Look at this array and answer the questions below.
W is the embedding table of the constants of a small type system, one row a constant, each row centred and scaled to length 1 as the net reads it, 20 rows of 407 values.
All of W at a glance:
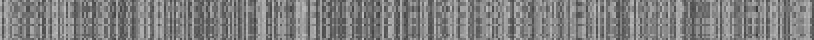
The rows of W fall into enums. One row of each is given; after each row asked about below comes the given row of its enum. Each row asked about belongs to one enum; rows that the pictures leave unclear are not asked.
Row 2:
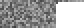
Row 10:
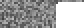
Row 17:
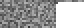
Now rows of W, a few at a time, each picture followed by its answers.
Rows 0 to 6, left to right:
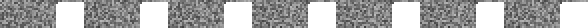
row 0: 10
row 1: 2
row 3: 17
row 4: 17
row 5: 17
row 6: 2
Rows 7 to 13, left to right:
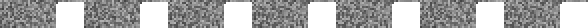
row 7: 2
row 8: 2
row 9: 10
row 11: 10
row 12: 2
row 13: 10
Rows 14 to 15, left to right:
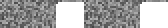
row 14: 10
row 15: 10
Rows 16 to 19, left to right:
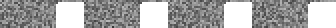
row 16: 10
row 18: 10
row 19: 2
